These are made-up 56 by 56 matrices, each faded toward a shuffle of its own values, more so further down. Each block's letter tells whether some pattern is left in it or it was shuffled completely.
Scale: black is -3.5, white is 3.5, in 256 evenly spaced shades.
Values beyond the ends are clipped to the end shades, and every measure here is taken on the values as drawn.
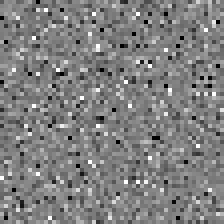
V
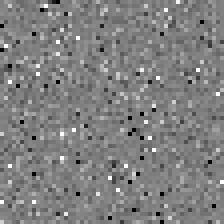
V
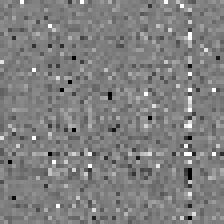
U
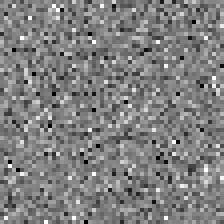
V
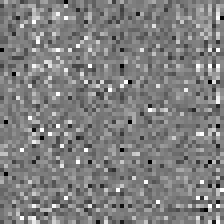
U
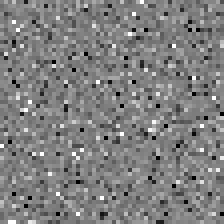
V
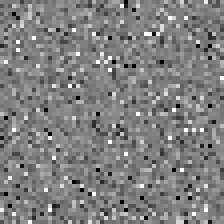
V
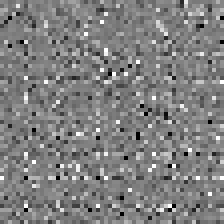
U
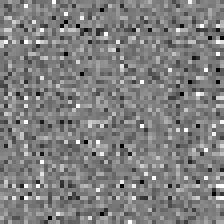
U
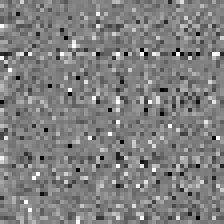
U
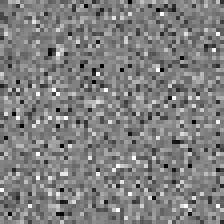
V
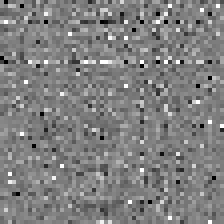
U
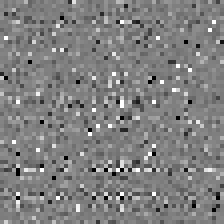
U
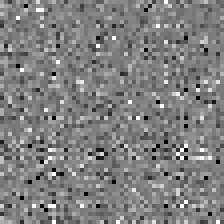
U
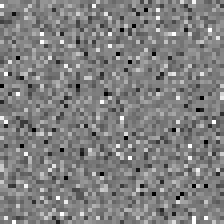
V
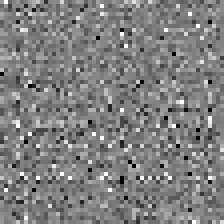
U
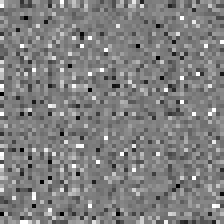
U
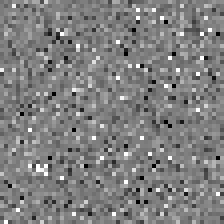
V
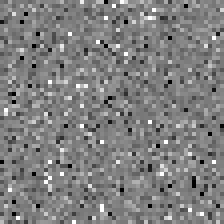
V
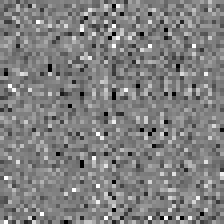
U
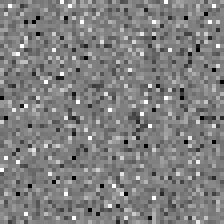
V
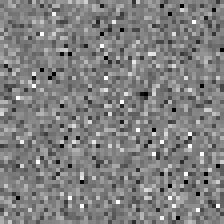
V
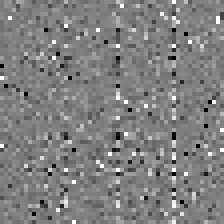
U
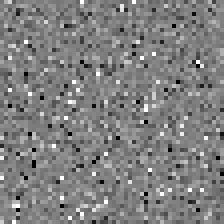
V
